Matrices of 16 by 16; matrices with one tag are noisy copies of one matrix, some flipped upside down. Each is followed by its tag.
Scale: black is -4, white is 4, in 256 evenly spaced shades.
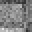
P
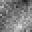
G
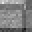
P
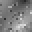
G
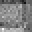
P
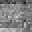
P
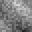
G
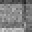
P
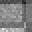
P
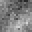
G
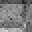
P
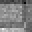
P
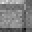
P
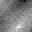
G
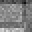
P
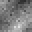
G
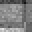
P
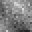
G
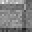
P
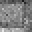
P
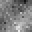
G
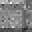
P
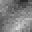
G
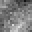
G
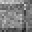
P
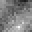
G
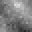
G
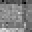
P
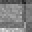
P
